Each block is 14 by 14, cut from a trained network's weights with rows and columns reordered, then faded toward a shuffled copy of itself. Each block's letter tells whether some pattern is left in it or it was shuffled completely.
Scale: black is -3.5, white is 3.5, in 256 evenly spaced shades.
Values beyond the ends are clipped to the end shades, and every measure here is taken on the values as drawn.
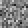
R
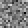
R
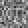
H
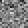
H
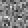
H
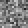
R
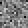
R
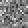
R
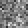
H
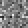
R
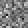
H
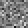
H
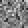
R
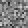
R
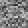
H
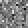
R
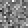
R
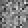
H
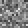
R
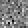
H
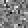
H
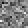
R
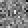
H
